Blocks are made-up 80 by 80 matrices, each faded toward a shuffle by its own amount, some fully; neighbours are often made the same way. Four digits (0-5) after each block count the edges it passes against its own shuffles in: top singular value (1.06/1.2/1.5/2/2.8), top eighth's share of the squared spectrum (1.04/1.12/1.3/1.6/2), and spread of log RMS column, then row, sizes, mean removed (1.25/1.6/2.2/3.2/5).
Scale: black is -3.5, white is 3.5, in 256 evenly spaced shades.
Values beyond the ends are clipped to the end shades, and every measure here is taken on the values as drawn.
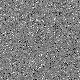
0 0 0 0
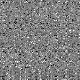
4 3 1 2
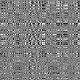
5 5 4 4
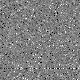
3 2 0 1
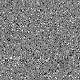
3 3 1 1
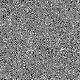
3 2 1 1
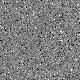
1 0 0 0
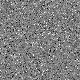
0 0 0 0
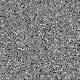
2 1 0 0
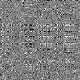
4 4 2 3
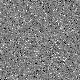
0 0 0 0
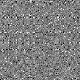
4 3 1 2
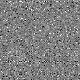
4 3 0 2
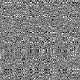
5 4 2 3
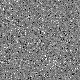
1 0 0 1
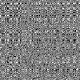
5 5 3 3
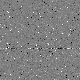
3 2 0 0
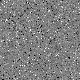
0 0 0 0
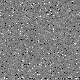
2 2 0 1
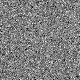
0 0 0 0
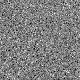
2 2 0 0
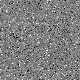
1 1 0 0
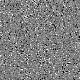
3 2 1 0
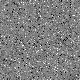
0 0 0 0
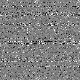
2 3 0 3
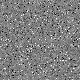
0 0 0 1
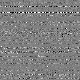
3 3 0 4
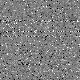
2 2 0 2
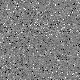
1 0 0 1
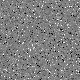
0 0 0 0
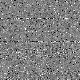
2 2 0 2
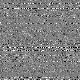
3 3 0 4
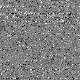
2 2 0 2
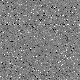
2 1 0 1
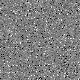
1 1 0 1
